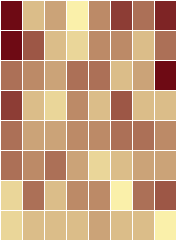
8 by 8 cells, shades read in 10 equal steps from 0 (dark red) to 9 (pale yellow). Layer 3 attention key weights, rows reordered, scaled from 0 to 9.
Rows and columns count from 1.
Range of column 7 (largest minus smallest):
3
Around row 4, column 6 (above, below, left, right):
7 4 7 7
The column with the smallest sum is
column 1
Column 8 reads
1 4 0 7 5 6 3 9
